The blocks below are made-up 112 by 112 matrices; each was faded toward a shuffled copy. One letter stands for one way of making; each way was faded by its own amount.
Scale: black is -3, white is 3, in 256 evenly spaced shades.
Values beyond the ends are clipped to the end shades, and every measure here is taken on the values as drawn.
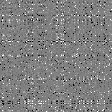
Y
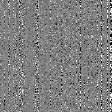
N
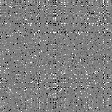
Y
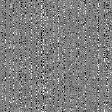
N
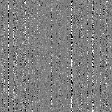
N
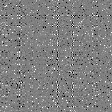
Y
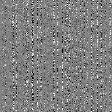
N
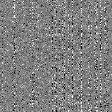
N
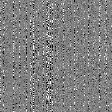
N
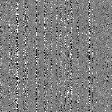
N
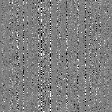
N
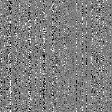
N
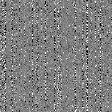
N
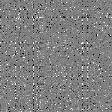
Y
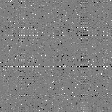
Y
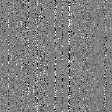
N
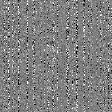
N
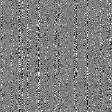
N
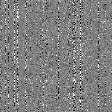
N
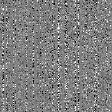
N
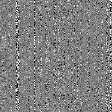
N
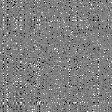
Y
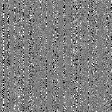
N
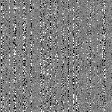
N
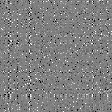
Y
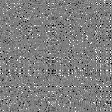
Y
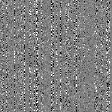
N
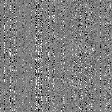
N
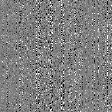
N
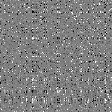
Y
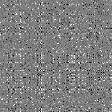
Y
